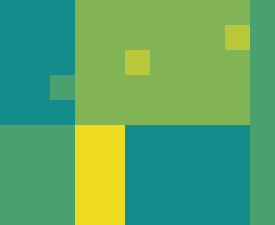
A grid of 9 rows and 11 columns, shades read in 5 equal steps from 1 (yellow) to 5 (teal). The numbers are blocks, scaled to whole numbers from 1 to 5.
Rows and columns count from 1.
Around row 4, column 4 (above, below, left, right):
3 3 4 3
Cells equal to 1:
8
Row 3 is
5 5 5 3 3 2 3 3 3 3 4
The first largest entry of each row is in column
1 1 1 1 1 6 6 6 6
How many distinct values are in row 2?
4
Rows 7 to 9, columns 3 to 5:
4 1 1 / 4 1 1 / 4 1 1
